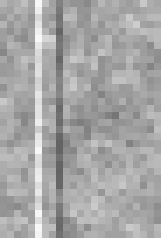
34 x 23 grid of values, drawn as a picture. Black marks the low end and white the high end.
Slope: none. Histogram: heavy tails on both sides. Grain: streaks running down. Odd lines: columns 6 and 9.
